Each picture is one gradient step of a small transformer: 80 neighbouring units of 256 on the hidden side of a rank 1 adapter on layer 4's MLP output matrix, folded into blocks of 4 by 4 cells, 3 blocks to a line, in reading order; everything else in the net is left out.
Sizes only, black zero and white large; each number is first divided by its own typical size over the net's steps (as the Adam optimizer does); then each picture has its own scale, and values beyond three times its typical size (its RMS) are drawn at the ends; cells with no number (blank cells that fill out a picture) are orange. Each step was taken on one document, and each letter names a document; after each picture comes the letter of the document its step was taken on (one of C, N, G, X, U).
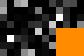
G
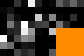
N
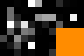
N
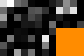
G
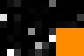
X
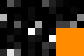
X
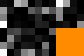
G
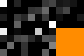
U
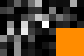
N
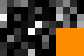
G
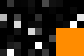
X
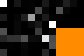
U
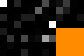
U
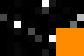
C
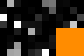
X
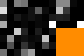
G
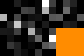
C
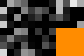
G
